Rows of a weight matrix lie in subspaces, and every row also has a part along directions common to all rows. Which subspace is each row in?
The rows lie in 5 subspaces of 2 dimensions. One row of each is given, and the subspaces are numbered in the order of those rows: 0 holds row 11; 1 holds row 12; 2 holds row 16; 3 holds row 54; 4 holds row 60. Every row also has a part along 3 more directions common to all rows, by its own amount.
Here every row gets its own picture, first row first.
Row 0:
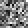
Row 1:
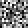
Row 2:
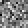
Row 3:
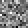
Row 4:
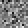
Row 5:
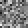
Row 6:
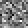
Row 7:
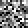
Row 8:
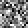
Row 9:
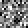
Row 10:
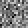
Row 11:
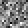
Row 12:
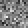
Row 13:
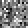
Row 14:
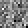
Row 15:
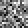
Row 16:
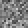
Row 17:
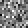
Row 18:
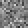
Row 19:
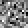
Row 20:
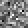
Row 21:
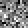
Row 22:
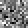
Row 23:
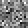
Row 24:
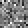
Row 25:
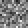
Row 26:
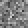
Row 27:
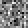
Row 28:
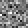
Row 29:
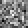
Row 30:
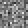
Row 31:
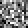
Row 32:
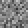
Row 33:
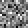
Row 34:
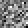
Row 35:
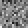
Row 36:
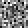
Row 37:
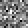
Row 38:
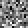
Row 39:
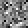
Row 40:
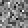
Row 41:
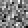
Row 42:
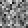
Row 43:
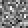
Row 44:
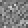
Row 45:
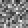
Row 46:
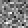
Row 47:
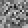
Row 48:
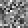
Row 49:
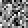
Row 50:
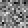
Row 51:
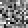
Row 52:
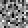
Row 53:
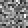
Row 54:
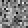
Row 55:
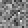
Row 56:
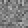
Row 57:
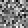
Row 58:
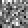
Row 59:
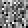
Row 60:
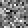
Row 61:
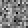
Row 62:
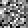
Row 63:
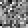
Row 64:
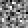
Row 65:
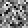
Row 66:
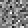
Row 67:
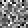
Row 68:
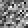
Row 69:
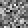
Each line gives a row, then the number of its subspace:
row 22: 1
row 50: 1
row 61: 3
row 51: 1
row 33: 2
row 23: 1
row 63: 4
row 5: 4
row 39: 0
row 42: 4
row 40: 0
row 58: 3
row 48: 4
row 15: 1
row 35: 3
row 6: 0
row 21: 1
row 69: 4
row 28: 2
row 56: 4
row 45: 2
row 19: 0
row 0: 0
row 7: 1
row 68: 0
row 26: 0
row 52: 4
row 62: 4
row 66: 2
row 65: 0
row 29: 1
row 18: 4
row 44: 4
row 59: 3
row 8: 0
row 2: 0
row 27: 3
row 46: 2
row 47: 0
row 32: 2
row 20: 0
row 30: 3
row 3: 2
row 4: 2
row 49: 3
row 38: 2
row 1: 3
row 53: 2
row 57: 2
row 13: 3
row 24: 4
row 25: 2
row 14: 3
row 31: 1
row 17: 0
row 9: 3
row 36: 3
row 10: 3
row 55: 3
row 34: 0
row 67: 4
